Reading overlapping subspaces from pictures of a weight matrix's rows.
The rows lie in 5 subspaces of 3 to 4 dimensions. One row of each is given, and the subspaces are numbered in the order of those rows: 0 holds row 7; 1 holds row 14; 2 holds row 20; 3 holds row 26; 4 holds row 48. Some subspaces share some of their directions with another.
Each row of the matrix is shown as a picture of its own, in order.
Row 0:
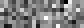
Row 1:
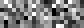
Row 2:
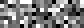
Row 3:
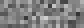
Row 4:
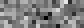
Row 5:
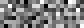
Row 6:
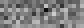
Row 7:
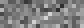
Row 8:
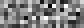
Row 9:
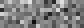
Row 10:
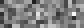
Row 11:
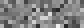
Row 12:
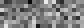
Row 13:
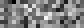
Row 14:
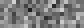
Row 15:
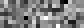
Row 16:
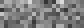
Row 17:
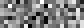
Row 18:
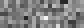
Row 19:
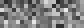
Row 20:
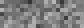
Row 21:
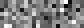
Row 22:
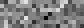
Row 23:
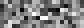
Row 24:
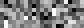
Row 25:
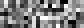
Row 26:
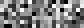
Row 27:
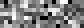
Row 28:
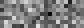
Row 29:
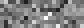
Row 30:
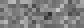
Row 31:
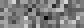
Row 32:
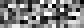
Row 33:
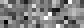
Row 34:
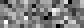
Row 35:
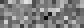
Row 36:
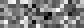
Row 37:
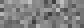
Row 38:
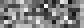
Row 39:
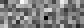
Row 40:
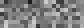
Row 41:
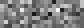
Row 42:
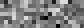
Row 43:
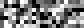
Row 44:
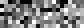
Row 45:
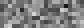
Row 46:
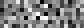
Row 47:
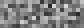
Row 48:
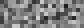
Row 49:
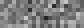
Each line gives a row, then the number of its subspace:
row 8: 4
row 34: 2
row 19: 2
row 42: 1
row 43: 2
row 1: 2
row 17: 3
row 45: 3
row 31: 1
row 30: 1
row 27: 1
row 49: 1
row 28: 3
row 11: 0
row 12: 0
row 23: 3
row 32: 4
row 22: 0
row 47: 4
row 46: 3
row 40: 0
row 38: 0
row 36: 1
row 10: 4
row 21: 3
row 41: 3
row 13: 1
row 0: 3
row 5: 3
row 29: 0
